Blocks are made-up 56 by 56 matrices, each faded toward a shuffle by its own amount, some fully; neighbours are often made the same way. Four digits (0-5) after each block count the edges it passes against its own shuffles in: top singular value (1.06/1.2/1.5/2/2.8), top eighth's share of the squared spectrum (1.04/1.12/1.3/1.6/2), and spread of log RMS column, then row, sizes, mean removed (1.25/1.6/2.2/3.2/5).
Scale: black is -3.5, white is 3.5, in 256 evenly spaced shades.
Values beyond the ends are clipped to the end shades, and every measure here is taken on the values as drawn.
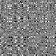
4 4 2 2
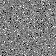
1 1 0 0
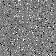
0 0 0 0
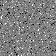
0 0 0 0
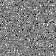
3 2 1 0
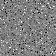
0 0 0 0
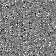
2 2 0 0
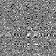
4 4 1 2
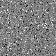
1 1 0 0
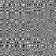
4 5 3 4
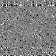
4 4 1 2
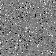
0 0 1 0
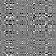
4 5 4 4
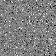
2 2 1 0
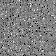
2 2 1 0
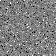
0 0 0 0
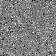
2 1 0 0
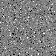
2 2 1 0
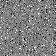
1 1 1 0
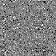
3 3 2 2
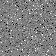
0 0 0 0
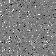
1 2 1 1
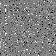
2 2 1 1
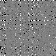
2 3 2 2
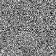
3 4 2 2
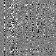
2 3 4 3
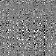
2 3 3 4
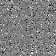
1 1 1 1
